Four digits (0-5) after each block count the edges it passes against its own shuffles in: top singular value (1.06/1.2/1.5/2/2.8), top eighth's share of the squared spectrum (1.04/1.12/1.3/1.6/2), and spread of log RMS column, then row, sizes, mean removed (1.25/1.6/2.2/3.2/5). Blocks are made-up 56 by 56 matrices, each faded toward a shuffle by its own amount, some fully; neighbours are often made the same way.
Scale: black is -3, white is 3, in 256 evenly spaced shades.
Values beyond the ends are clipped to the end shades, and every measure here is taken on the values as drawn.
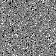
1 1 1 0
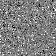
0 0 1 0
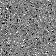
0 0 1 0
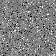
0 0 0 0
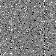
2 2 1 0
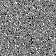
0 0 0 0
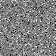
0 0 1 0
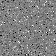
0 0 0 0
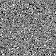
0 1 0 2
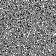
0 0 0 0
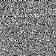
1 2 0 3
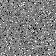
0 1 0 0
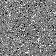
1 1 0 0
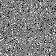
0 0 0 0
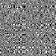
4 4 2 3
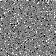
2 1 0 0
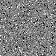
1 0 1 0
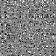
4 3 2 2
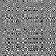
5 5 3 4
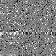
3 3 1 1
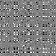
5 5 3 3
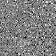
3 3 0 1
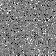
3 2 0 0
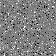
1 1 0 0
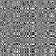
5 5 3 3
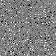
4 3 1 1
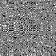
4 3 1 2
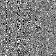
1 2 3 0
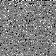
3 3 0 2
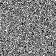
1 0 0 0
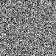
2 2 0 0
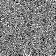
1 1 0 1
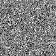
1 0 0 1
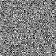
3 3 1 1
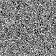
2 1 0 0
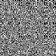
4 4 2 2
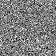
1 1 0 0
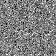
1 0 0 0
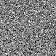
2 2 0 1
